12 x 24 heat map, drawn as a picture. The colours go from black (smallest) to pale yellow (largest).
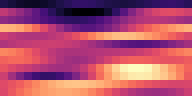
Grain: streaks across. Average level on the scale: 50%. Calmest part: middle left. Ninth with the lowest average: top middle.
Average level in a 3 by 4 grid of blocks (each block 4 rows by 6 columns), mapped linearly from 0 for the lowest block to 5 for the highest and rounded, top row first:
2013 / 3333 / 3454
